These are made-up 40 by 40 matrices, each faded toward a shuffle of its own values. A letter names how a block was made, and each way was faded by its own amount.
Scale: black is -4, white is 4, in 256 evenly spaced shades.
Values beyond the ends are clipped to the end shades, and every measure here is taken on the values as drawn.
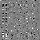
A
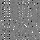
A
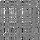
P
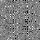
A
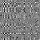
P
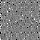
A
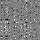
A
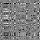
P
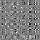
P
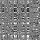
P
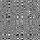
P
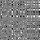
P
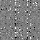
A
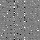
A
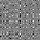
P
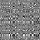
P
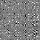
A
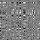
P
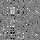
A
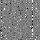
A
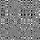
P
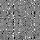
A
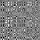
P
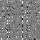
A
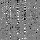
A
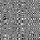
P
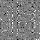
A
